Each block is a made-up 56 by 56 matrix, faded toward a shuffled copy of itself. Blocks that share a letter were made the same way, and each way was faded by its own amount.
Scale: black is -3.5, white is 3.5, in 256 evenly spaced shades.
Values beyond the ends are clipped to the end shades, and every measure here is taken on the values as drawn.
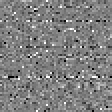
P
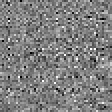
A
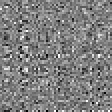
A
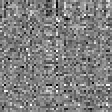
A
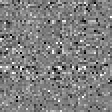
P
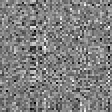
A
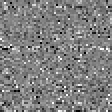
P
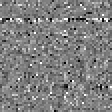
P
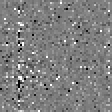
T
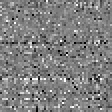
P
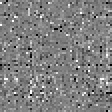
T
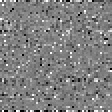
P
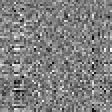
A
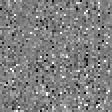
T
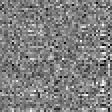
A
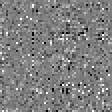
T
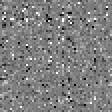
T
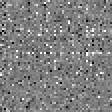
T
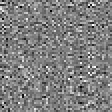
A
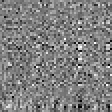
A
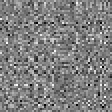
A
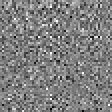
A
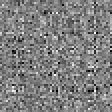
A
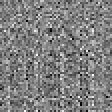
A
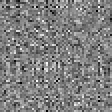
A
